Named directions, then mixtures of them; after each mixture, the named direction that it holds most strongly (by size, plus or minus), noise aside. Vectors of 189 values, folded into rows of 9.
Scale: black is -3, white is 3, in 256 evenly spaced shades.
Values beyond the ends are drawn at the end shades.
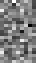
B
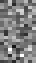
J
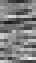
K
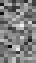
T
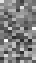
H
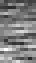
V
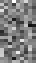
B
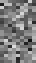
T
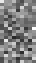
H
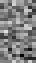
J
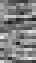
K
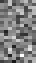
J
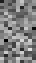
H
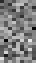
H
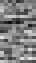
K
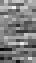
V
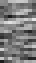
K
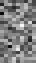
T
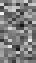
T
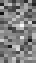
T
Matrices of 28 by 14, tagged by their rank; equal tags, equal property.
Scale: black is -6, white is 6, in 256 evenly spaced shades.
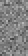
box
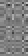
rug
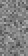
box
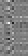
rug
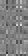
rug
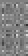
rug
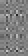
rug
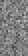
box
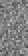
box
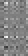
rug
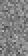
box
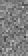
box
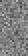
box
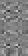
rug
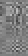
rug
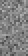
box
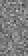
box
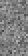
box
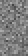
box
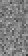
box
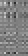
rug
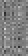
rug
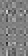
rug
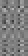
rug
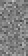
box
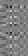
rug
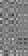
rug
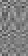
rug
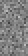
box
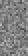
box
